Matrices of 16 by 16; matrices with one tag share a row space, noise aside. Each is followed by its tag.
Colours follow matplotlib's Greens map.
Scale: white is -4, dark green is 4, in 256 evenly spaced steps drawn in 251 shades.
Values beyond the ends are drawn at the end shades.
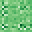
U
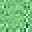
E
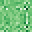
E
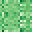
U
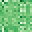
U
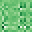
U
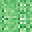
U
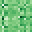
U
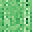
E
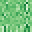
E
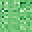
U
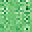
E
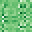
U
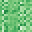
U
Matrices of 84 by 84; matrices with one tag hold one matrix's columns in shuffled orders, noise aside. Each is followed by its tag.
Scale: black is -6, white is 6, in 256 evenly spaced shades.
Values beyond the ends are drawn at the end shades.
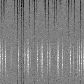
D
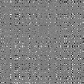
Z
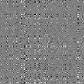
Z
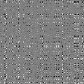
Z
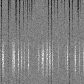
D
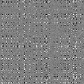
Z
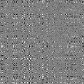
Z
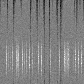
D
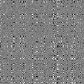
Z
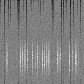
D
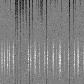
D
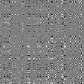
Z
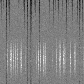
D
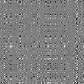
Z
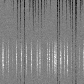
D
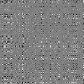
Z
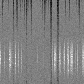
D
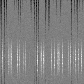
D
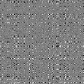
Z
